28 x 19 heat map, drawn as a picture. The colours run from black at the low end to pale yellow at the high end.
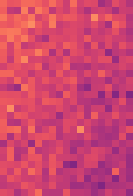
Slope: up to the top left. Grain: fine. Odd rows or columns: none. Ninth with the lowest average: bottom right.
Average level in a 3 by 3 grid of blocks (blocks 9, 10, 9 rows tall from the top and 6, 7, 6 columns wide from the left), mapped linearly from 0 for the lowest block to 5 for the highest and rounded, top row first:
5 3 2 | 4 2 1 | 3 1 0
